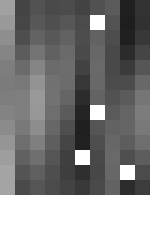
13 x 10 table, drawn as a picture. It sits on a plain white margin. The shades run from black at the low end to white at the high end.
Neither half mirrors the other. The top right is the ninth with the lowest average. Four lone cells stand out, each far higher than its neighbours. Overall the values sit about 40% of the way up the scale.
